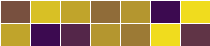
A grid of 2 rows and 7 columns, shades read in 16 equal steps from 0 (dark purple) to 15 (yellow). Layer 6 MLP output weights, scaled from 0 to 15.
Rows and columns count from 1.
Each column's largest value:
11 13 11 10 10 15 15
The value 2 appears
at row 2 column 3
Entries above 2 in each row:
6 5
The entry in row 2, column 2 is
0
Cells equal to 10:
2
